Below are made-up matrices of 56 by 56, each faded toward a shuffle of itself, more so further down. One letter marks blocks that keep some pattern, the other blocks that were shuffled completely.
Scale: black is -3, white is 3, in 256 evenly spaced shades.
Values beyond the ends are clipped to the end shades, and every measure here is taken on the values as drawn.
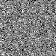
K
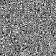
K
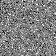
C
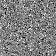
C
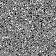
C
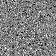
C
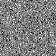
K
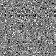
K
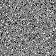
C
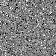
C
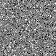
C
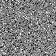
C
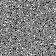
C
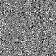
K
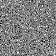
K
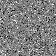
C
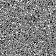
C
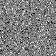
K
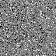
C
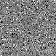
K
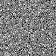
K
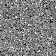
C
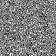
K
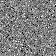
C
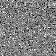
K
